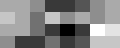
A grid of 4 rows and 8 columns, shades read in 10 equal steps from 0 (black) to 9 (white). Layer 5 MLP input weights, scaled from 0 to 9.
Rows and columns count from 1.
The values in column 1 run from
5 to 7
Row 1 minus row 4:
1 4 3 -2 0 0 -2 -1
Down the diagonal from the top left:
6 6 4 4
